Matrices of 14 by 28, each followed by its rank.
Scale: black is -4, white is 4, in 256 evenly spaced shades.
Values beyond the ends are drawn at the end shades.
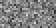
full rank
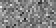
full rank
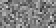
full rank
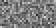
full rank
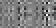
two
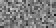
full rank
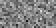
full rank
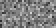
full rank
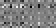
two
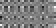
two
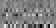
two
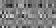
two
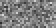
full rank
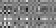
two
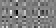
two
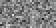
full rank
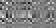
two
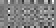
two
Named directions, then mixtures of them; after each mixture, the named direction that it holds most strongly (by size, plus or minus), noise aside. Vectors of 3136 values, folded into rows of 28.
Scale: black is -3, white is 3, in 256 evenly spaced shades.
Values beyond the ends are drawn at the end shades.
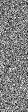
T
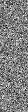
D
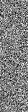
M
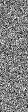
D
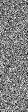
T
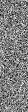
M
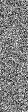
M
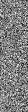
M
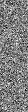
D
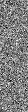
D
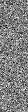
D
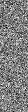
D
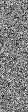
D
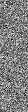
D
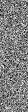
M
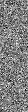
D
